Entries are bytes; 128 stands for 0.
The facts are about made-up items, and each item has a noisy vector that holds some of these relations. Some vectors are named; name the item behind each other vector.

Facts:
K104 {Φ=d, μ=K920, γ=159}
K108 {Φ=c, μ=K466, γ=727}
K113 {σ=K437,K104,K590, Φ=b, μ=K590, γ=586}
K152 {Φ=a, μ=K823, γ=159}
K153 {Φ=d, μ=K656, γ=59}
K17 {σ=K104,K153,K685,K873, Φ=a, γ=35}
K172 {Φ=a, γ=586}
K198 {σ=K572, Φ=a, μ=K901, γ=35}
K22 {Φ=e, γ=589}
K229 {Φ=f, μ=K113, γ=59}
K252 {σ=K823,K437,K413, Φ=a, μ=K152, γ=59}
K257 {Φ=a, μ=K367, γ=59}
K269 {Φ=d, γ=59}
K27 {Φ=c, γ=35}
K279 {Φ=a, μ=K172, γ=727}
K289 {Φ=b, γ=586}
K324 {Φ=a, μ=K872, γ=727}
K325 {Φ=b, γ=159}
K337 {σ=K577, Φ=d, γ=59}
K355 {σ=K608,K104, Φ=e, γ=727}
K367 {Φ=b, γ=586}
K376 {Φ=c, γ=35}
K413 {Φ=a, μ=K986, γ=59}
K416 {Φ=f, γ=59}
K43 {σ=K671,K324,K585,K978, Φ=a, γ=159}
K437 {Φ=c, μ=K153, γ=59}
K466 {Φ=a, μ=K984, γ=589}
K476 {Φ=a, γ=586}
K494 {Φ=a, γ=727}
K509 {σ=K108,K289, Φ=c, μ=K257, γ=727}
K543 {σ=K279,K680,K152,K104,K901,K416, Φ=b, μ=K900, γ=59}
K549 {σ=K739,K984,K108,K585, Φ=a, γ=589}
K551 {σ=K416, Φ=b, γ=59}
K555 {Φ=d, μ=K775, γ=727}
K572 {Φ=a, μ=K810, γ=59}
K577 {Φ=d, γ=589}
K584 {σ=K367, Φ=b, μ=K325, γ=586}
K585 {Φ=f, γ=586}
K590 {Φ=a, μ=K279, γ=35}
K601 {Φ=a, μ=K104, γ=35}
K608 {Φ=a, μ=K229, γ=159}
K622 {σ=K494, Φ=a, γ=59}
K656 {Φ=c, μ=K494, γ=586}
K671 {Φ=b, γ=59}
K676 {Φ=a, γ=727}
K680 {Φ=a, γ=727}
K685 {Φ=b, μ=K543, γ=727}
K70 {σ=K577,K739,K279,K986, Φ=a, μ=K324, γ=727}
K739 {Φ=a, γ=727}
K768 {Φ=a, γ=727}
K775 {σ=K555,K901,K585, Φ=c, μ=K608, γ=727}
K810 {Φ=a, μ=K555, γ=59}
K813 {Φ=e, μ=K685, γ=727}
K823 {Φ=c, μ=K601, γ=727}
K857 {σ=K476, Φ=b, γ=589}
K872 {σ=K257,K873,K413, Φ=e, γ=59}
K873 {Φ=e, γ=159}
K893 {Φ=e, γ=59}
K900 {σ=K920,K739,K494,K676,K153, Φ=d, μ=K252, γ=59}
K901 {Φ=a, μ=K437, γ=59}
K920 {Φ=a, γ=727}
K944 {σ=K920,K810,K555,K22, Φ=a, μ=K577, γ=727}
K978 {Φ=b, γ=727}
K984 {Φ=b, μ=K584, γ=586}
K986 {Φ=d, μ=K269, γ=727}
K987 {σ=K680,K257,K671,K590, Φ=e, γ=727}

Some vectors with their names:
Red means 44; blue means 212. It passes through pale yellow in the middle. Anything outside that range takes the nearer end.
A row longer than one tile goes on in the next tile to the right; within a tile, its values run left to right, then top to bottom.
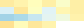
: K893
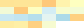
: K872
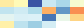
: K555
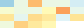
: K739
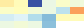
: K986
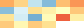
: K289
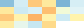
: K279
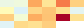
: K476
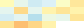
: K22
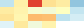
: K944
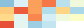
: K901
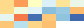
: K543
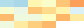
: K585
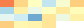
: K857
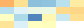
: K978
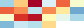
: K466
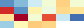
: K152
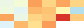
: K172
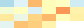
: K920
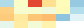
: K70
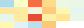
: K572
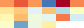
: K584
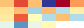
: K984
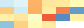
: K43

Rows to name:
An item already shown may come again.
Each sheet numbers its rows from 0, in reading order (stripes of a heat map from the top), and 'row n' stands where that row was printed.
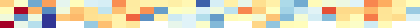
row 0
K153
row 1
K43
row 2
K986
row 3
K685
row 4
K198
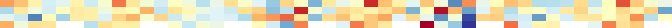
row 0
K551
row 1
K768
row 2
K813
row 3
K608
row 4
K17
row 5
K153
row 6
K671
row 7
K549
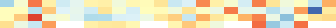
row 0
K810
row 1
K893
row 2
K494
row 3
K113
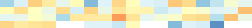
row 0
K416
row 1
K324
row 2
K108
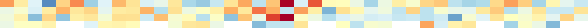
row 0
K325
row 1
K680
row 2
K873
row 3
K466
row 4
K813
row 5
K671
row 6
K509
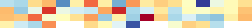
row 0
K590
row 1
K656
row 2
K577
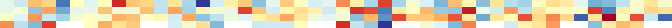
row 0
K229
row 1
K622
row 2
K104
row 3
K324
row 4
K437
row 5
K608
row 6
K601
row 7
K152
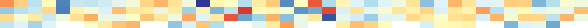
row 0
K775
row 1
K585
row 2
K823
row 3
K900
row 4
K22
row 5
K680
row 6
K108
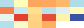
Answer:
K252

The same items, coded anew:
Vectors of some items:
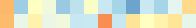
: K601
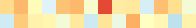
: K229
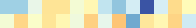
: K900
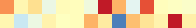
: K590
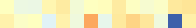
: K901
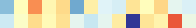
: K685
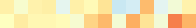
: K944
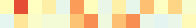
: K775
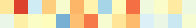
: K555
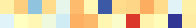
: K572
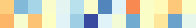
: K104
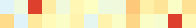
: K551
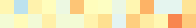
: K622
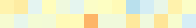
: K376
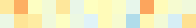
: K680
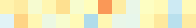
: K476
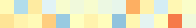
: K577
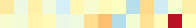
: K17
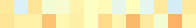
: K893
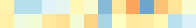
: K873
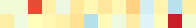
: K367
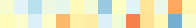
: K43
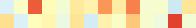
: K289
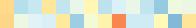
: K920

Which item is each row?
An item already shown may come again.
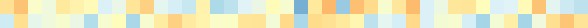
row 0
K494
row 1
K873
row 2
K494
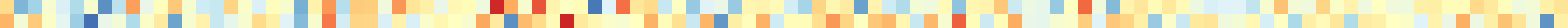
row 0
K104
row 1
K325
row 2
K590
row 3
K543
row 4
K813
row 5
K198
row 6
K466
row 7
K901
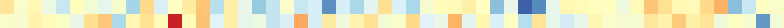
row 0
K17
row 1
K601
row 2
K252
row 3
K585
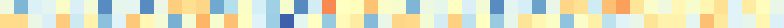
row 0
K152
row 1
K104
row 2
K152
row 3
K978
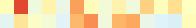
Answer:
K775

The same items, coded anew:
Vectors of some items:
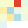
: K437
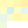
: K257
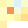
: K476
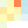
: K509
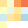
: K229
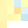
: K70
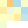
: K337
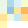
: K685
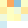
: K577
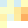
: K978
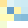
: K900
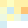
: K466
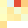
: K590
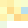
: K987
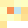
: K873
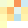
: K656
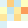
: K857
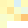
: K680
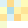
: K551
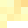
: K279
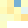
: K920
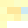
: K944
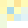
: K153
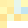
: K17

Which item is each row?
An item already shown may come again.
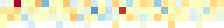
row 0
K775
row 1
K577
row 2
K549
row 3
K252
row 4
K585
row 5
K416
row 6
K198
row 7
K901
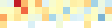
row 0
K113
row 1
K549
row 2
K153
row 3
K152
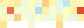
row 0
K43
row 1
K901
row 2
K984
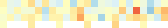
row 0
K813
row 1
K104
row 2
K978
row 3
K601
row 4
K325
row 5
K685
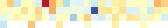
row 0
K22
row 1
K608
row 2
K601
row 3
K543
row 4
K17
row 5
K810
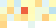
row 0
K325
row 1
K872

